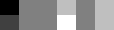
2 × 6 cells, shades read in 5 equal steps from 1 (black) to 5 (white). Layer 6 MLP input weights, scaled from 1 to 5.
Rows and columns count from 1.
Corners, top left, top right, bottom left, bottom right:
1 4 2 4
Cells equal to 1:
1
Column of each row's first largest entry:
4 4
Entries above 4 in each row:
0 1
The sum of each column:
3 6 6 9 6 8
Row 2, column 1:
2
